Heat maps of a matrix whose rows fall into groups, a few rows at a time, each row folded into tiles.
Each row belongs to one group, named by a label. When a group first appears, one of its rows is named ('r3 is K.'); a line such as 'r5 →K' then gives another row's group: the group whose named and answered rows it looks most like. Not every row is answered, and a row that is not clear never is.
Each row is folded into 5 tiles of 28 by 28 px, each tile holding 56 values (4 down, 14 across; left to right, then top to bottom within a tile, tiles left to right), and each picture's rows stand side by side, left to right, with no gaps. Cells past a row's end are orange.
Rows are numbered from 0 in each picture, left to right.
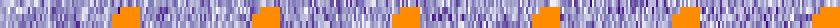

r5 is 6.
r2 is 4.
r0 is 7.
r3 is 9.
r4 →4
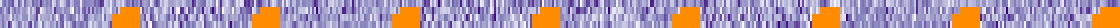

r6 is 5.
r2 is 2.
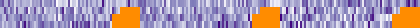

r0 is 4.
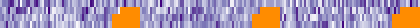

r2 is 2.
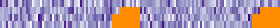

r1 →6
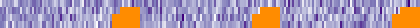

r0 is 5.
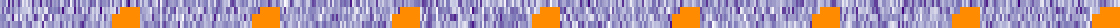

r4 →6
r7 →9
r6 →2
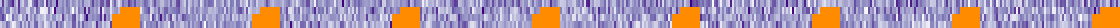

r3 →2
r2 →6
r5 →4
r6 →4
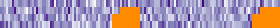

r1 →6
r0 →4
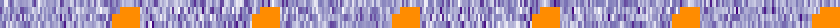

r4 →6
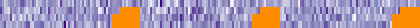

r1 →7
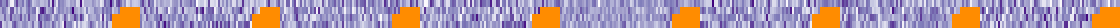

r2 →2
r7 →6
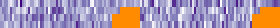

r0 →7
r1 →5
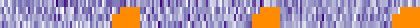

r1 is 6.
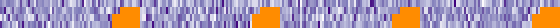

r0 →6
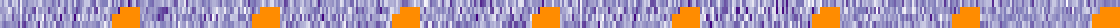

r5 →5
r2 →9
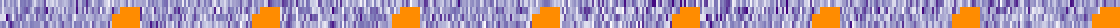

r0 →5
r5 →5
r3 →9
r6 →5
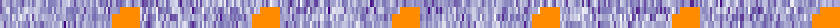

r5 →7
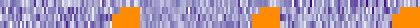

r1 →9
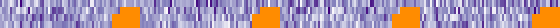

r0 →7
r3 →2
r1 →4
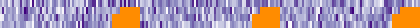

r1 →4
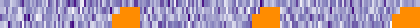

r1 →6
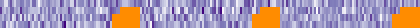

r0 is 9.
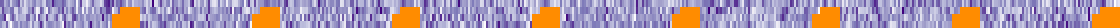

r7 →9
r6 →2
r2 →9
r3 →9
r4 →5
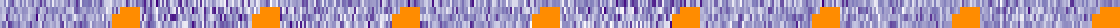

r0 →5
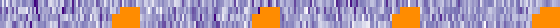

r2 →4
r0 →2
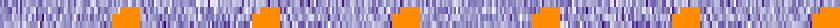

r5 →6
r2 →6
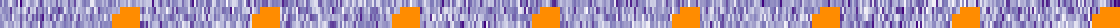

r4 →4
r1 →4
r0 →7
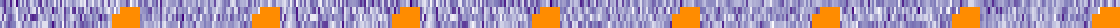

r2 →2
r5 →6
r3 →2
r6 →6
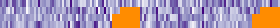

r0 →9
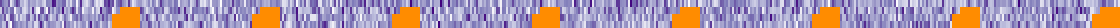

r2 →2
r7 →9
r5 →5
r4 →4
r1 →6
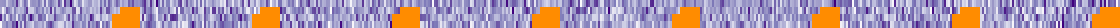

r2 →6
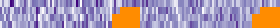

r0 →5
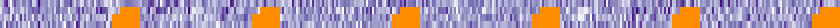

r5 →6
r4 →9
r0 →9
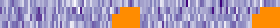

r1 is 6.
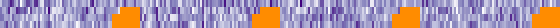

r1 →2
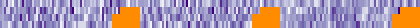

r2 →7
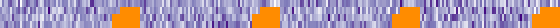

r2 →6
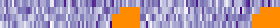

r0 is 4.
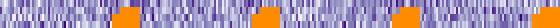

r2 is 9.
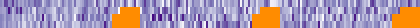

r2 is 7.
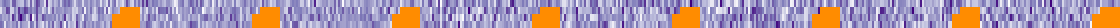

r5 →7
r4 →2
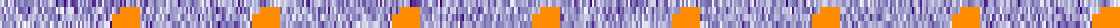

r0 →4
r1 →9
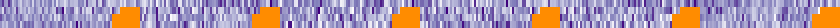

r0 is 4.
